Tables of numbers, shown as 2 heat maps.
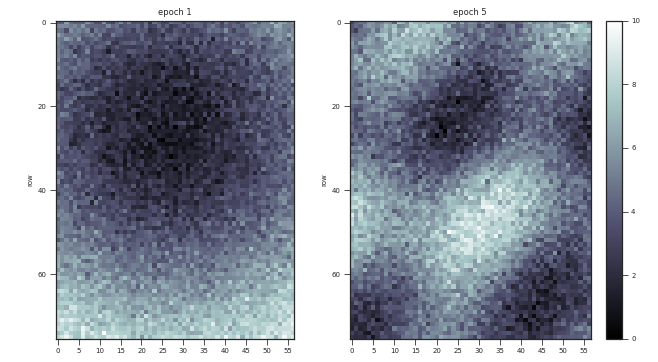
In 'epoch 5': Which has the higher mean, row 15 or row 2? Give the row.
2
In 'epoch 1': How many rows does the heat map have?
76
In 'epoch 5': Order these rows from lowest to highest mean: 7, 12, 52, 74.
74, 12, 7, 52
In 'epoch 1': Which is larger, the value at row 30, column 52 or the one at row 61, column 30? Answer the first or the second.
the second
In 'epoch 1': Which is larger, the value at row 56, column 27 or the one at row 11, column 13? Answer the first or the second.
the first
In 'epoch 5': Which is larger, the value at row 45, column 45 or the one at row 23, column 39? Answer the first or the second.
the first
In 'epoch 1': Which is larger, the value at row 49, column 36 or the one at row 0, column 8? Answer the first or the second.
the second
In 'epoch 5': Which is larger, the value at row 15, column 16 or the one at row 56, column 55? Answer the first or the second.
the first
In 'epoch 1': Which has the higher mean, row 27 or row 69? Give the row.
69
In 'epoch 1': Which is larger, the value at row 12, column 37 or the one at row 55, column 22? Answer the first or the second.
the second
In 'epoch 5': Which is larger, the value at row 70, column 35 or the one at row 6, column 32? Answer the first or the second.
the second
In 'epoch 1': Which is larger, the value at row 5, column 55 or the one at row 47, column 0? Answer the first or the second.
the first
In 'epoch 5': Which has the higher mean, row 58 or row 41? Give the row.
41
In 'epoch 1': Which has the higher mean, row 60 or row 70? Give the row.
70
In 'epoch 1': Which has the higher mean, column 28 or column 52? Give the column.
52
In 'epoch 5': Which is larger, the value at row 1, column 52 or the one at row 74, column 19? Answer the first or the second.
the first
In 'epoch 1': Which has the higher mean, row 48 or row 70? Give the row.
70
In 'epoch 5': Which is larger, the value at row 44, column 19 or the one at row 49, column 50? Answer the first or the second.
the first
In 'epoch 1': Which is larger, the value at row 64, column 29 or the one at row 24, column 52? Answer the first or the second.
the first
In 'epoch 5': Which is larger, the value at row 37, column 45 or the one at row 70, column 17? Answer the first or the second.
the first
